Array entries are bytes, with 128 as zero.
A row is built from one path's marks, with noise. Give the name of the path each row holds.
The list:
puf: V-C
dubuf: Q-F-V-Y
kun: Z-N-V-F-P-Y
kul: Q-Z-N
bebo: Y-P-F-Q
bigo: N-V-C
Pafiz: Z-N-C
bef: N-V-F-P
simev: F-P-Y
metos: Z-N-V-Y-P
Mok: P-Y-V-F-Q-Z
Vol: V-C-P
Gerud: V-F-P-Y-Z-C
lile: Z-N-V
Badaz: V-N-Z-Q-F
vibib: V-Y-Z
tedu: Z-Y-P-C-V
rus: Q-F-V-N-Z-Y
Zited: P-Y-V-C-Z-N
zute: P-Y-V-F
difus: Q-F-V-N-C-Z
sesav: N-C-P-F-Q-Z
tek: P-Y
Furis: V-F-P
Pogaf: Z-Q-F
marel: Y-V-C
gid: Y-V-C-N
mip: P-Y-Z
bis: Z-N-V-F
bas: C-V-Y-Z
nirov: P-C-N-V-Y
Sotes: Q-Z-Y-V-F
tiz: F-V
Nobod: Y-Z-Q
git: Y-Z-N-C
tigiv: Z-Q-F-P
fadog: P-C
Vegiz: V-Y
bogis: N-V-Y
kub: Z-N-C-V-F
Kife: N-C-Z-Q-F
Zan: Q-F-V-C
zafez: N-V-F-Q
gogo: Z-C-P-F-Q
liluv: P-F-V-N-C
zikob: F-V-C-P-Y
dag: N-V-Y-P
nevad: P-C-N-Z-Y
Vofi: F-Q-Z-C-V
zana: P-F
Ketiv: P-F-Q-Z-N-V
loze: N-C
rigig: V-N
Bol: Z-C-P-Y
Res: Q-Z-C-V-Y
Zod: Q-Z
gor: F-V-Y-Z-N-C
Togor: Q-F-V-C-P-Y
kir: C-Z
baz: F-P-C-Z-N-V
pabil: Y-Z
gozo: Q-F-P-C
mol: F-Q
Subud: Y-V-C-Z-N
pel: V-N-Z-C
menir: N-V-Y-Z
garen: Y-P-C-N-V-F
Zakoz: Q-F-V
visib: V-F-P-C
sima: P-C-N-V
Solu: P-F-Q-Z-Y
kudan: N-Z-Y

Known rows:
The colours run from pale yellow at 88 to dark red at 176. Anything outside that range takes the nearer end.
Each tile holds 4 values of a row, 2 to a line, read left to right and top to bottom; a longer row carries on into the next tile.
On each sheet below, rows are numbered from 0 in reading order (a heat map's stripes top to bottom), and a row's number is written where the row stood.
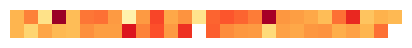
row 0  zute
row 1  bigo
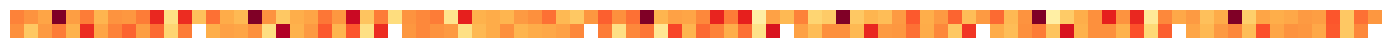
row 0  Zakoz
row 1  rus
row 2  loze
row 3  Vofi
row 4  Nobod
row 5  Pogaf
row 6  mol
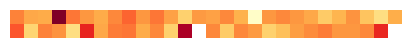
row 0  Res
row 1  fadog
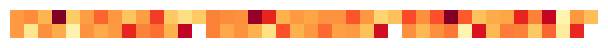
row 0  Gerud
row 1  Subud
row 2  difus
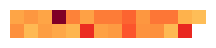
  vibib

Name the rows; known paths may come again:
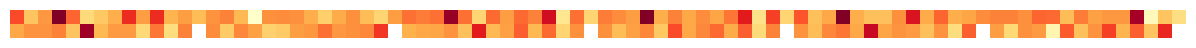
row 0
kul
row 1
fadog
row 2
bis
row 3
Zakoz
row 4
Zod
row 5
baz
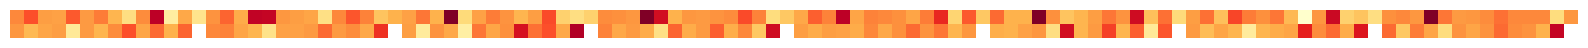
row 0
liluv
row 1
gid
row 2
Gerud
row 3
Subud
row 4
tiz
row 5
rus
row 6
garen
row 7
bas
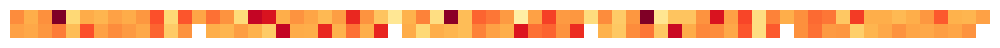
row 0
mol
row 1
metos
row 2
zute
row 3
Pogaf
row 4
loze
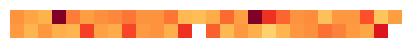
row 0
vibib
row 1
marel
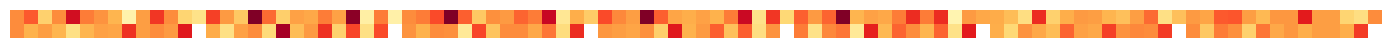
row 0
nirov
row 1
Ketiv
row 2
kub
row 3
zafez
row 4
Vofi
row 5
mip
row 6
kir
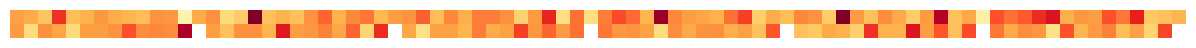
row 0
Bol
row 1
Nobod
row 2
Furis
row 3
bigo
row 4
kun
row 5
pel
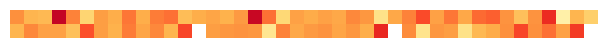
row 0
kudan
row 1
git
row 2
visib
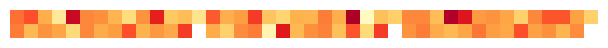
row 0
sima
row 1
sesav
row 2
bogis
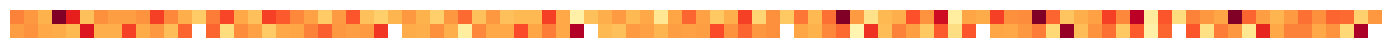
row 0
menir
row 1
Vol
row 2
nevad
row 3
zana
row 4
Kife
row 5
Badaz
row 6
Res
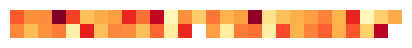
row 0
difus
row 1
gogo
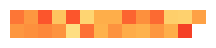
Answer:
Pafiz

